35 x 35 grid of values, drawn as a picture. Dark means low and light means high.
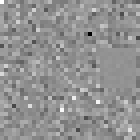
The middle right is the calmest part. Overall the values sit about 60% of the way up the scale. The halves do not mirror each other. In the middle right lies a patch that is calmer than the rest. No regular stripes run through it.
